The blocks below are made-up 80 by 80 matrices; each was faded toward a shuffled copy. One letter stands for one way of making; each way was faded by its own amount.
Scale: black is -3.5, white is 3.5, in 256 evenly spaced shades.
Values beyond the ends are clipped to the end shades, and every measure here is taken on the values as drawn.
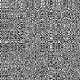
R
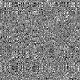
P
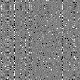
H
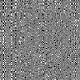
H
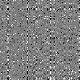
H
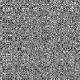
P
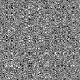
P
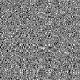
P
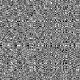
R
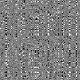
H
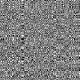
R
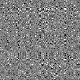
P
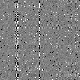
H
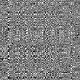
R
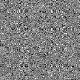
P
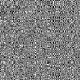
R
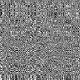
R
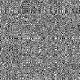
P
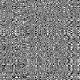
R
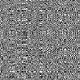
R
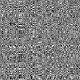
R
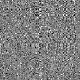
P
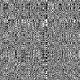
R
